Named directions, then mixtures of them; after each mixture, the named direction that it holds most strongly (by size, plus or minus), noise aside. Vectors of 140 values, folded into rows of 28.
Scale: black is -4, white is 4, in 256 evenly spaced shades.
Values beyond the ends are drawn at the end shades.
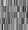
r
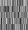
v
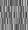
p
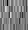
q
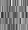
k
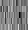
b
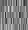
v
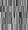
p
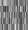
r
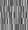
p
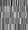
v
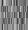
r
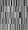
v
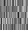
r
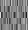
p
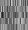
k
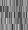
b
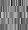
k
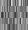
k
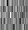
q
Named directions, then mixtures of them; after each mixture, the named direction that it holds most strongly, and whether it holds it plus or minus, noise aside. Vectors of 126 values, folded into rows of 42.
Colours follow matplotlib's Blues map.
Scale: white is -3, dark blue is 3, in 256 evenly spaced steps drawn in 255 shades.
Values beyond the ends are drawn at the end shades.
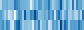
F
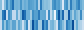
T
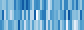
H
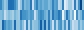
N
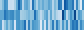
N, minus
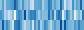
F, plus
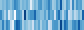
F, plus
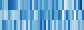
N, plus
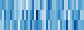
H, minus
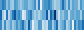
T, minus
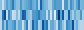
T, plus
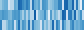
N, minus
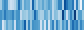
N, minus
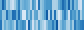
T, minus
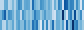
N, minus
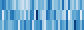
H, minus
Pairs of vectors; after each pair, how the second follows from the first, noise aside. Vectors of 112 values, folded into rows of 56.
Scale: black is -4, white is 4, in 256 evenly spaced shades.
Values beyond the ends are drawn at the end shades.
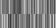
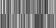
reversed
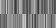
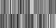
reversed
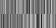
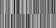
reversed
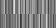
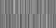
shrunk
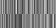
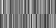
shuffled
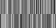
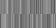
shrunk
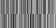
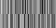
reversed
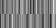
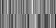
shuffled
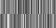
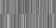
shrunk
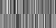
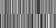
reversed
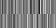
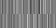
shrunk
